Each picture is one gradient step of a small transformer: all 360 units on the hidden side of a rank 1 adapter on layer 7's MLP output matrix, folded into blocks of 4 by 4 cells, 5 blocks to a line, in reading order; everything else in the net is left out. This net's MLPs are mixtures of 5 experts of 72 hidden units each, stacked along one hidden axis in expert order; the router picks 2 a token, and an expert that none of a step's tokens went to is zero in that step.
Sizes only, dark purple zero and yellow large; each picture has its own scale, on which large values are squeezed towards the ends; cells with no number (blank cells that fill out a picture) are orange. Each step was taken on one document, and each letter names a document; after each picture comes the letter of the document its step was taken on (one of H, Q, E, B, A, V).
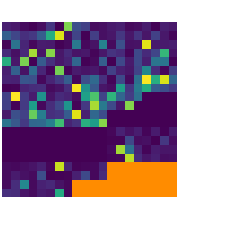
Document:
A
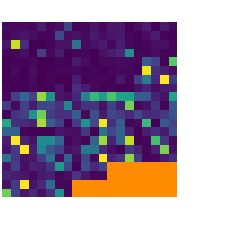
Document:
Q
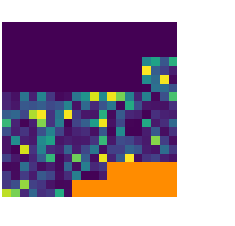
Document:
Q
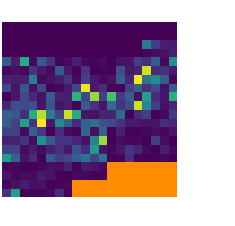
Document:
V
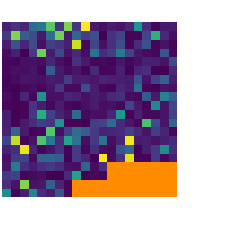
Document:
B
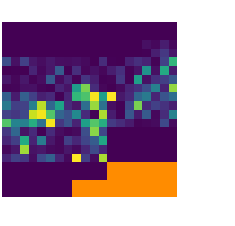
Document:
V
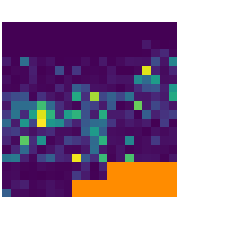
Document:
V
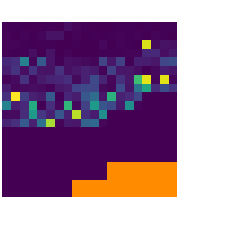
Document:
A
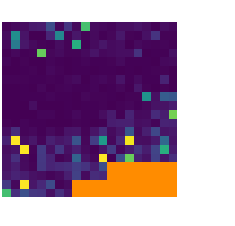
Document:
B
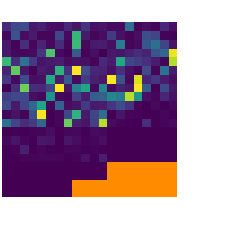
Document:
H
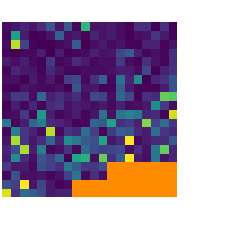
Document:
B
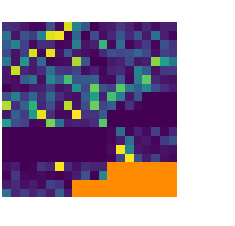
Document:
A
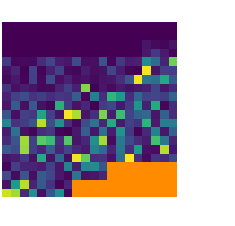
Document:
Q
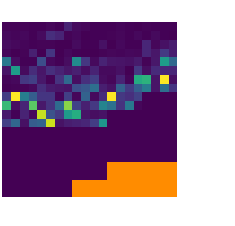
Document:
A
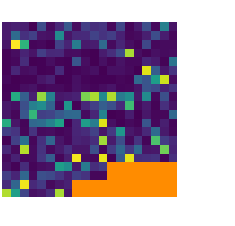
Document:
Q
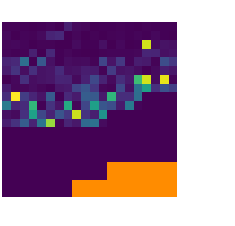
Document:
A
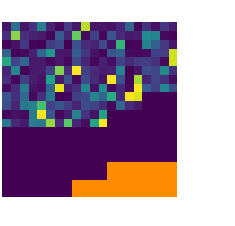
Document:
H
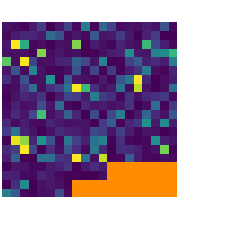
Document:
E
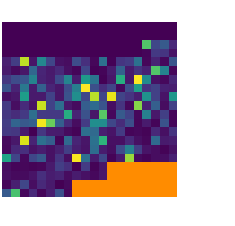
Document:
V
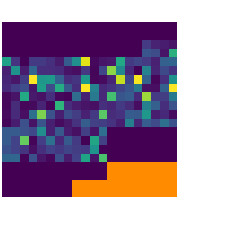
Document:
E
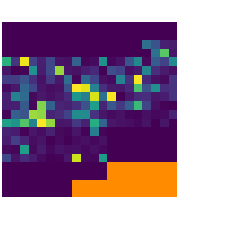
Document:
V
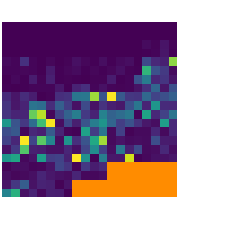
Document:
V
